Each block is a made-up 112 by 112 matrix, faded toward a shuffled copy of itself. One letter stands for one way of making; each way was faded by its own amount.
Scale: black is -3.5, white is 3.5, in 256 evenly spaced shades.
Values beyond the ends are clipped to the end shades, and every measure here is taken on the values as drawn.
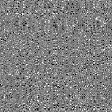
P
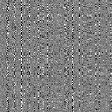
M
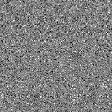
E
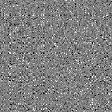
P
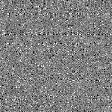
E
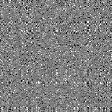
P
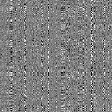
M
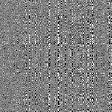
M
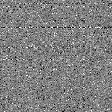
E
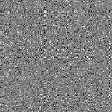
P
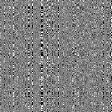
M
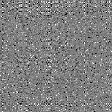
P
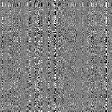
M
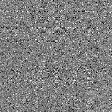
E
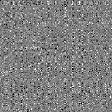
P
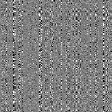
M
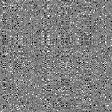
P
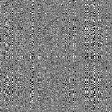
M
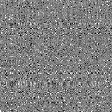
P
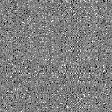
P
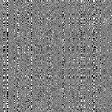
M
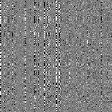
M
